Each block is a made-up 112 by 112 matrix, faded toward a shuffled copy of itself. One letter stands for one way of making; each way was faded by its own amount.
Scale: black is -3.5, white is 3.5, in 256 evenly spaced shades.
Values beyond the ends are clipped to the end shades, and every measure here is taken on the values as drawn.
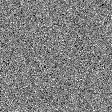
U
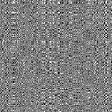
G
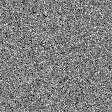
U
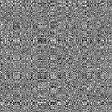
G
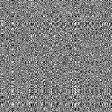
G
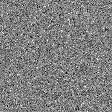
U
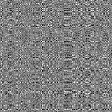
G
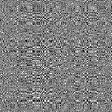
G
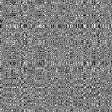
G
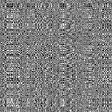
G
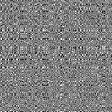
G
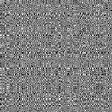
G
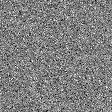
U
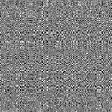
G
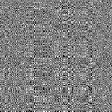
G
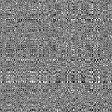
G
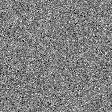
U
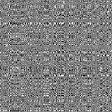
G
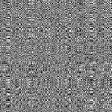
G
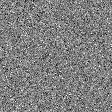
U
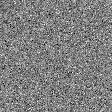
U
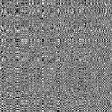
G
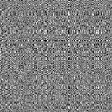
G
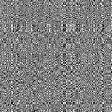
G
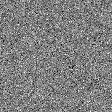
U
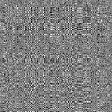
G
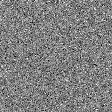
U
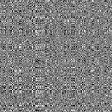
G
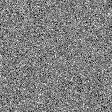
U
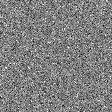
U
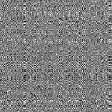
G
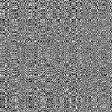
G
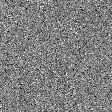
U
